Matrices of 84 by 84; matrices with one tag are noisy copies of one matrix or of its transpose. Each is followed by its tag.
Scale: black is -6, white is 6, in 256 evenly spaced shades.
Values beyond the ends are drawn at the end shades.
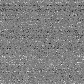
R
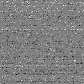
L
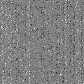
L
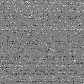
L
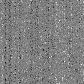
R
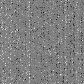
L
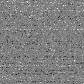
L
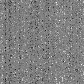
R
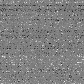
R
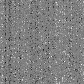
R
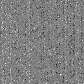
L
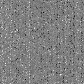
L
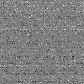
L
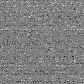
L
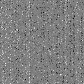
L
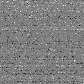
L
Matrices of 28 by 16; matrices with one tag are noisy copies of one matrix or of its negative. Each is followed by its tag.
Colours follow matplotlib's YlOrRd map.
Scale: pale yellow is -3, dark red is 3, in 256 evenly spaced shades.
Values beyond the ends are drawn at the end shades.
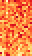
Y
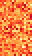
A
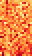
Y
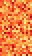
A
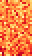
Y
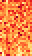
Y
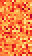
A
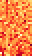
Y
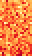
Y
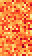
A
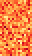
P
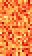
P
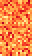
P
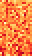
Y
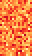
P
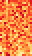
Y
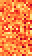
A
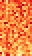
Y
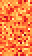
P
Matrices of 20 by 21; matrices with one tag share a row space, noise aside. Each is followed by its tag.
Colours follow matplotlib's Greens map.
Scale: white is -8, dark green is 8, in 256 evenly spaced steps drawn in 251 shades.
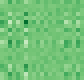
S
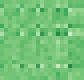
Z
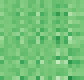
Z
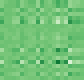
Z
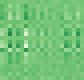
S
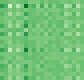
S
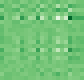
Z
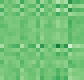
Z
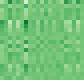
S
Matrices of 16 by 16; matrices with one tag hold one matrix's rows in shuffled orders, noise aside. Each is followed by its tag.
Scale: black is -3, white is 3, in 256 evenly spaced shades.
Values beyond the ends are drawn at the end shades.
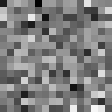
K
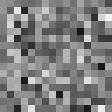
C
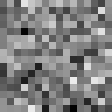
K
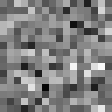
K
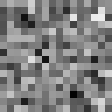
K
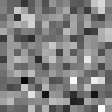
K
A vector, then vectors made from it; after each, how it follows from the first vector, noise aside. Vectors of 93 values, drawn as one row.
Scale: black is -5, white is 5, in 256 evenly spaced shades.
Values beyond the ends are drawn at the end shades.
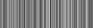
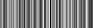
scaled up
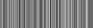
copied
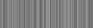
shrunk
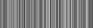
copied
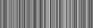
copied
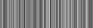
copied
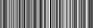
scaled up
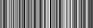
scaled up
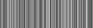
copied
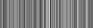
copied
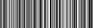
scaled up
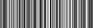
scaled up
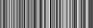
scaled up
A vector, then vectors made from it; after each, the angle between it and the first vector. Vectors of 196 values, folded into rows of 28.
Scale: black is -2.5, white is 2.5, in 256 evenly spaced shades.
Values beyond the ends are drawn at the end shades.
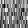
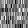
partly opposed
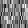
partly aligned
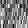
orthogonal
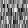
partly aligned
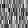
partly aligned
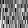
nearly opposite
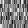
orthogonal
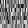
partly opposed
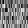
nearly opposite
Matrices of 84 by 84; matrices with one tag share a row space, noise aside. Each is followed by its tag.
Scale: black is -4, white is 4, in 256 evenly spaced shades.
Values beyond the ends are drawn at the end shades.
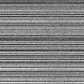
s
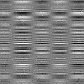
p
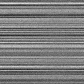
s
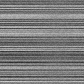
s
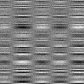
p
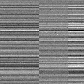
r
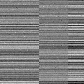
r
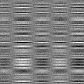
p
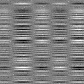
p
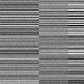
r
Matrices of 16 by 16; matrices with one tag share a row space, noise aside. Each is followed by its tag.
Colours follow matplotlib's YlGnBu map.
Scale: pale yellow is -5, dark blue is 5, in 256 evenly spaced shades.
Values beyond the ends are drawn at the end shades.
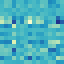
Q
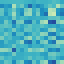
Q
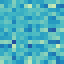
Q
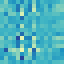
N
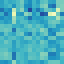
Q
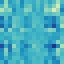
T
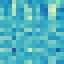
Q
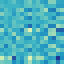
Q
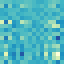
T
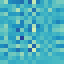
N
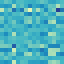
Q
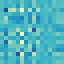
N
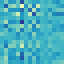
N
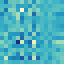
N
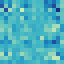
T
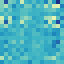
T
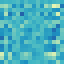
T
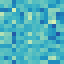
Q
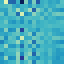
N
